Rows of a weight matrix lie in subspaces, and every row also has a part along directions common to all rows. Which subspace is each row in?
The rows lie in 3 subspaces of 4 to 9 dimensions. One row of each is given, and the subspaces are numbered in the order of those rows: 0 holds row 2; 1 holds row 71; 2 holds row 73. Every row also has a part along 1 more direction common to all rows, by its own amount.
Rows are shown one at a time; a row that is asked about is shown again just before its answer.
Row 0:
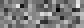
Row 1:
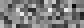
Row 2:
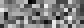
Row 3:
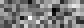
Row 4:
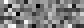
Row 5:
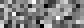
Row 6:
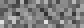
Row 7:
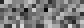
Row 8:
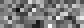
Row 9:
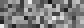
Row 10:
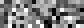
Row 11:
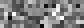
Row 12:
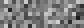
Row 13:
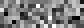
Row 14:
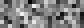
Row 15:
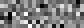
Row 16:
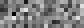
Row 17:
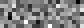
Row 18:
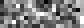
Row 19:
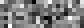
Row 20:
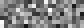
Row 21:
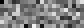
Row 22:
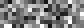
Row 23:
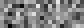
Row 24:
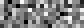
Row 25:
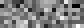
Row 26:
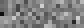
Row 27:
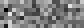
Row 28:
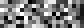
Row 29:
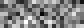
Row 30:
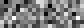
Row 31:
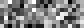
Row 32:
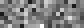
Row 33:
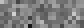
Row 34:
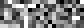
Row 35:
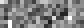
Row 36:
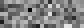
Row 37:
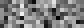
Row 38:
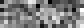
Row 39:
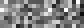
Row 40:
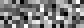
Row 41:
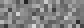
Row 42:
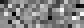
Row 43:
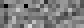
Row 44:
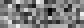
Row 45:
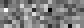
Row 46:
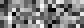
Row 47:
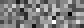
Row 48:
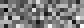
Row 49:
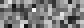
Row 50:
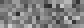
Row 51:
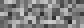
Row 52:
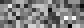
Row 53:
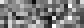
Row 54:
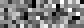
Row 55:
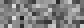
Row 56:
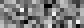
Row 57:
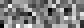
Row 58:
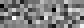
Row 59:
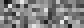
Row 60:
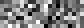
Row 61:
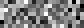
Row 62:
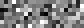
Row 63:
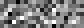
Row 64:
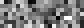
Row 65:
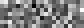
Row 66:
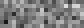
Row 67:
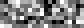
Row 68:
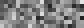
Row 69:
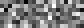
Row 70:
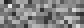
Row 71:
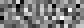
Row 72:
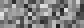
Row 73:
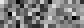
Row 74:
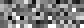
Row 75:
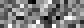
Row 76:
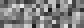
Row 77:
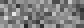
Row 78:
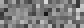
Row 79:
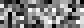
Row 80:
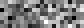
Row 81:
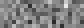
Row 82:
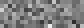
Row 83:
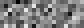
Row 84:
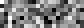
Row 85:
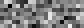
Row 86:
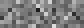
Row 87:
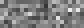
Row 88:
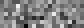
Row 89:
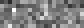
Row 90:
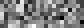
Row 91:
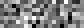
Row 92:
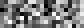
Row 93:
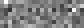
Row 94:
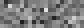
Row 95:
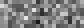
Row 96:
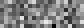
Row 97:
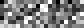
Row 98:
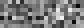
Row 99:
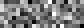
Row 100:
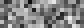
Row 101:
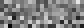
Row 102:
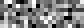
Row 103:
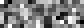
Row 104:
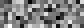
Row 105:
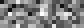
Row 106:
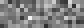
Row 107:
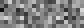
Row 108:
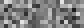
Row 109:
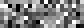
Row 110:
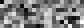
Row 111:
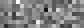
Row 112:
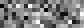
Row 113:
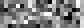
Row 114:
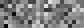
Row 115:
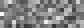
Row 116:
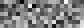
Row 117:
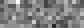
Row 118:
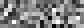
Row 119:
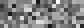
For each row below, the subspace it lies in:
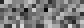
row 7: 2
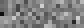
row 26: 0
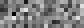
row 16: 0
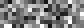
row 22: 1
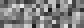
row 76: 2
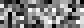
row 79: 2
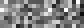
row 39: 0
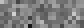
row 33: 2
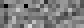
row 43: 1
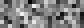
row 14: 0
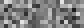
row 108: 2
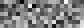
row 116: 1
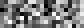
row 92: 0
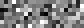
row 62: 0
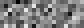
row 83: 2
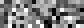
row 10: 1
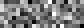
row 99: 1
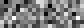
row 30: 0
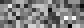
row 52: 2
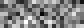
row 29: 1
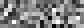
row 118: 2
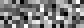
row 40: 1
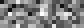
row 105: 2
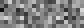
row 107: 0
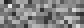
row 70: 2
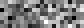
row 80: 1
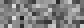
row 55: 0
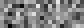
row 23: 2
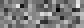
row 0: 1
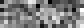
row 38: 2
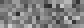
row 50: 1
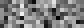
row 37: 1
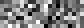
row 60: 2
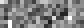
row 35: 2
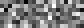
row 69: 2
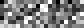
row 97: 2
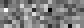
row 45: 2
